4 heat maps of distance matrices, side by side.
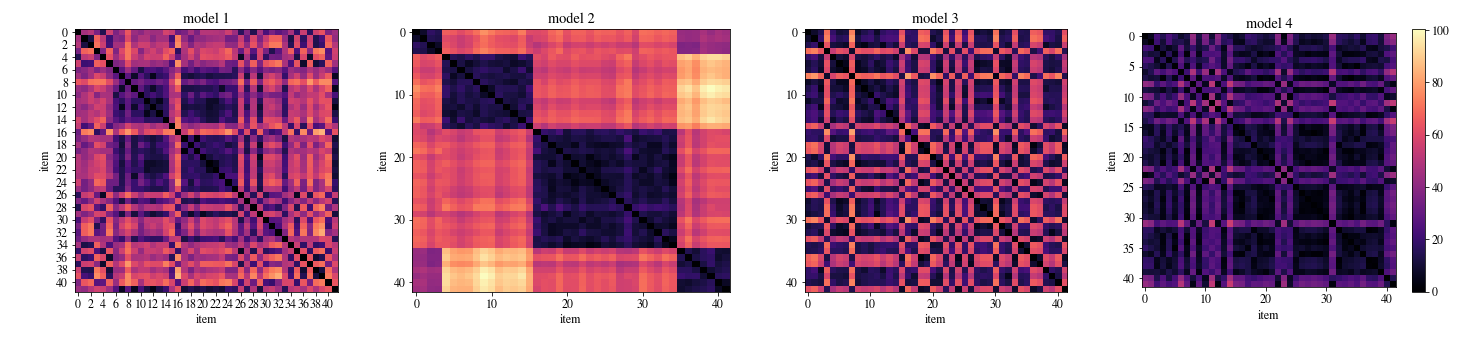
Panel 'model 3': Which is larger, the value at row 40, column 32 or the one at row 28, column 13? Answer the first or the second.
the second
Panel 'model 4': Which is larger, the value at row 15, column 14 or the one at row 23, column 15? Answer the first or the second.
the first
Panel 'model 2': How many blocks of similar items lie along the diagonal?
4
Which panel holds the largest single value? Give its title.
model 2
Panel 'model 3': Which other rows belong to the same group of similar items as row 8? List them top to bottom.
0, 1, 2, 4, 5, 6, 9, 10, 11, 12, 13, 14, 16, 17, 20, 21, 23, 25, 27, 28, 29, 31, 32, 34, 35, 38, 39, 40
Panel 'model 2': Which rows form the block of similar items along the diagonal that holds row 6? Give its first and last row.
4 to 15
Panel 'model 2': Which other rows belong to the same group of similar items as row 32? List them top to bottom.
16, 17, 18, 19, 20, 21, 22, 23, 24, 25, 26, 27, 28, 29, 30, 31, 33, 34
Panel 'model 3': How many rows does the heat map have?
42
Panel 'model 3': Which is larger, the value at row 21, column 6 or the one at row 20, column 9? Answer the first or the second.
the second
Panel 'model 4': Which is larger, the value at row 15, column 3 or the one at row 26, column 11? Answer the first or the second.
the second
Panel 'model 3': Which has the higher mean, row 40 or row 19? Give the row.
19
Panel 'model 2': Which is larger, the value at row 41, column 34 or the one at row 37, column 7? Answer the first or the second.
the second
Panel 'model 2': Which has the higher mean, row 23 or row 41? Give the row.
41
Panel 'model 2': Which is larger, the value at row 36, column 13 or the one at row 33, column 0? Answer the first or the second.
the first
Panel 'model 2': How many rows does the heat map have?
42
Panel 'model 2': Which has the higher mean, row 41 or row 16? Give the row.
41
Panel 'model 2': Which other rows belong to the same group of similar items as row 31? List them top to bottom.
16, 17, 18, 19, 20, 21, 22, 23, 24, 25, 26, 27, 28, 29, 30, 32, 33, 34
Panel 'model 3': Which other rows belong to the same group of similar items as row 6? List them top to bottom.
0, 1, 2, 4, 5, 8, 9, 10, 11, 12, 13, 14, 16, 17, 20, 21, 23, 25, 27, 28, 29, 31, 32, 34, 35, 38, 39, 40
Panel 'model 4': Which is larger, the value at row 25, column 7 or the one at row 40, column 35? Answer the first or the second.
the second
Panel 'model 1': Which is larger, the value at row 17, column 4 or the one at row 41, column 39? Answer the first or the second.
the second
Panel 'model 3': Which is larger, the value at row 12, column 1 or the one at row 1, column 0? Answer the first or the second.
the first
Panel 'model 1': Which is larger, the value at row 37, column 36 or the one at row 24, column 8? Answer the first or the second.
the first
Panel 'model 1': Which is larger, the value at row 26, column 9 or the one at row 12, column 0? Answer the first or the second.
the first
